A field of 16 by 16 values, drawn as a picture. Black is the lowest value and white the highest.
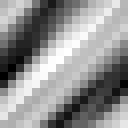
Ninth with the lowest average: middle left. Odd rows or columns: none. Grain: diagonal, up to the right. Slope: none.
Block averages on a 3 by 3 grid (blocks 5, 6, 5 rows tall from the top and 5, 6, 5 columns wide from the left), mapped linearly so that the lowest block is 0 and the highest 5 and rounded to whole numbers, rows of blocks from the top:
225 | 051 | 511
